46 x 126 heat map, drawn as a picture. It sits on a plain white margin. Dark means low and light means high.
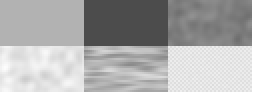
It is made of 2 by 3 panels. Panel 1,1: high, flat. Panel 1,2: low, flat. Panel 1,3: middling, blotchy, faint in contrast. Panel 2,1: very high, blotchy, faint in contrast. Panel 2,2: high, streaked across. Panel 2,3: very high, checkered, faint in contrast.
